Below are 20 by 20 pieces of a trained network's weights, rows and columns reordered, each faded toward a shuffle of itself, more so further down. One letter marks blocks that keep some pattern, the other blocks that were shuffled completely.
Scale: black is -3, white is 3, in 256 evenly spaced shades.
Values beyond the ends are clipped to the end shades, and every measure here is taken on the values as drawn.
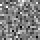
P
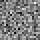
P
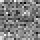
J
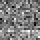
J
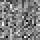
J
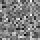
P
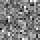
P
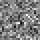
P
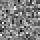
P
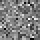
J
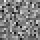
P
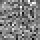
J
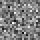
P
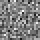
P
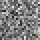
P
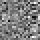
J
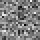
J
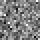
P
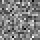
J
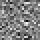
J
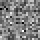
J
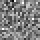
P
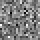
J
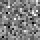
P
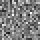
P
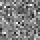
P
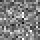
J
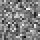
J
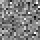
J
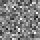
P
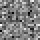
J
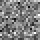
P
